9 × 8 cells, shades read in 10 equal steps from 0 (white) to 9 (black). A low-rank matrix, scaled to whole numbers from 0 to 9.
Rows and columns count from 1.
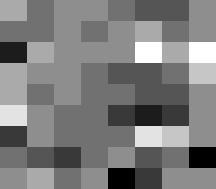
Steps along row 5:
up down up same up same down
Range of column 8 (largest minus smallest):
9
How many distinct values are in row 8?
5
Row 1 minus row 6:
2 1 -1 -1 -2 -2 -1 0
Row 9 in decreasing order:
9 7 5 4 4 4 4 3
